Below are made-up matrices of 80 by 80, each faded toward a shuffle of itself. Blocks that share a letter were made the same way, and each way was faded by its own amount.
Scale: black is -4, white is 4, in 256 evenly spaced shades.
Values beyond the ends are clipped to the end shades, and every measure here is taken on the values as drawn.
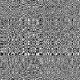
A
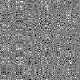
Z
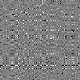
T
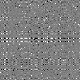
T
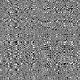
Z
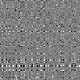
T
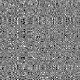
Z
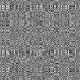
A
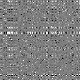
T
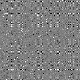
T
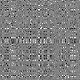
T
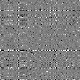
T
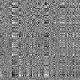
A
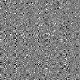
Z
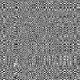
A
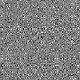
Z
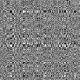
A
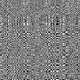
A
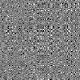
Z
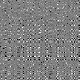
T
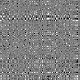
T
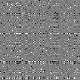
T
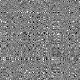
Z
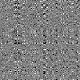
Z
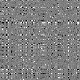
T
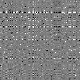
T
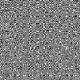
Z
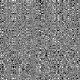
Z
